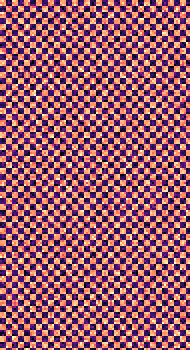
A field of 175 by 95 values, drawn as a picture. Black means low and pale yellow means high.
Grain: checkered. Average level on the scale: 50%. Histogram: two levels. Odd rows or columns: none. Slope: none. Mirror symmetry: none.
